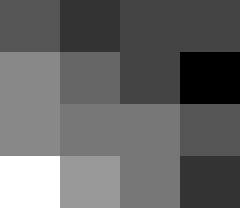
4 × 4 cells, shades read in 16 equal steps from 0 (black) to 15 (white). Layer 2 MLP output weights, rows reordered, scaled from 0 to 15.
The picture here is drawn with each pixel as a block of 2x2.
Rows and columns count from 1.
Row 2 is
8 6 4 0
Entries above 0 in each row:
4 3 4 4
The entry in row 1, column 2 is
3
